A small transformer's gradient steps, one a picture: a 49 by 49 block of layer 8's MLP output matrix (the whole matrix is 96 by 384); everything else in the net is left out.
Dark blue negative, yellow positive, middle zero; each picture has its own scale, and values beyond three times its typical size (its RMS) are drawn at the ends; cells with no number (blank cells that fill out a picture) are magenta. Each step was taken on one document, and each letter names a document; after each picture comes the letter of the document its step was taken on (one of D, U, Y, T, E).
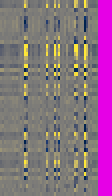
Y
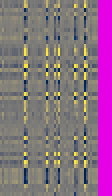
Y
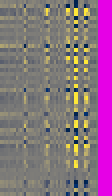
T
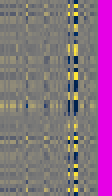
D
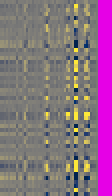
T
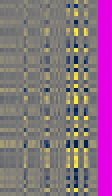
T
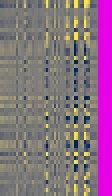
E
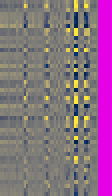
T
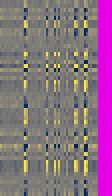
Y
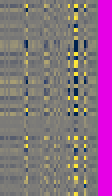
D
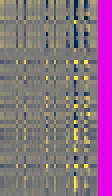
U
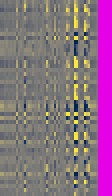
E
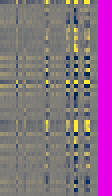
U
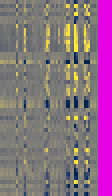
T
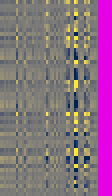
E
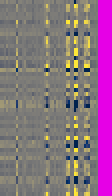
E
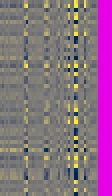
D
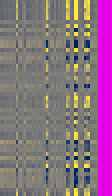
U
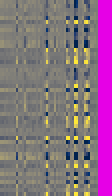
U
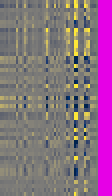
E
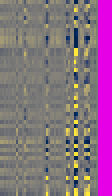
U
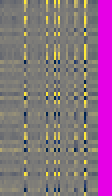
Y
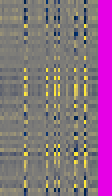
Y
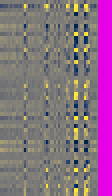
T
